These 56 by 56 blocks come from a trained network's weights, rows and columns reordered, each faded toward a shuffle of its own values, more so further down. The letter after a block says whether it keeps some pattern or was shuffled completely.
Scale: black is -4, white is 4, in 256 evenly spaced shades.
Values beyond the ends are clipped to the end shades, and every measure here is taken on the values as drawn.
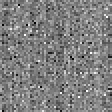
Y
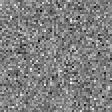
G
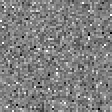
G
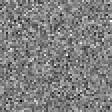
G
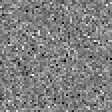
G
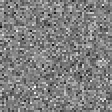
Y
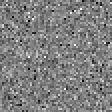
G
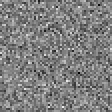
Y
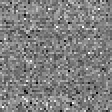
Y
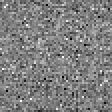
Y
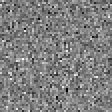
Y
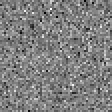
G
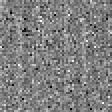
Y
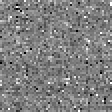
Y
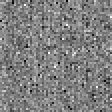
Y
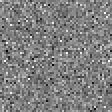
G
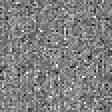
Y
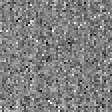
Y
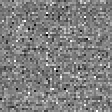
Y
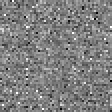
Y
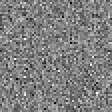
Y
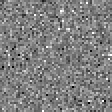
G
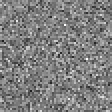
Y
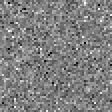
G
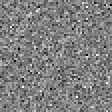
G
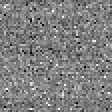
Y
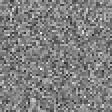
Y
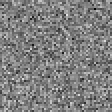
G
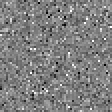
G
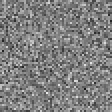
Y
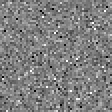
G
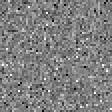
G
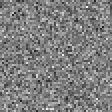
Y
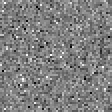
G
